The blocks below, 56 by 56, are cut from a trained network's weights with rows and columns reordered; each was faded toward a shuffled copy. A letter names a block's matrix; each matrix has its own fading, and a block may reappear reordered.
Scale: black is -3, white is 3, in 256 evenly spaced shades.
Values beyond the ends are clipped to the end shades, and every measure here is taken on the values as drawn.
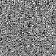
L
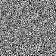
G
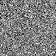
G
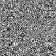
L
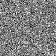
G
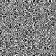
L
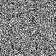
G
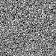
G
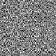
L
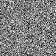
G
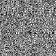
L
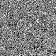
G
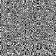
L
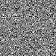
L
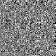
L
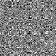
L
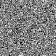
G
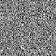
L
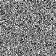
G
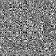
L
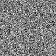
G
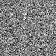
G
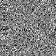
L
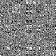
L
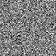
G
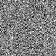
G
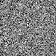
G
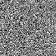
G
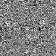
L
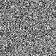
G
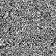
G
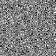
L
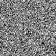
G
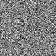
G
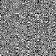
L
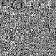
L
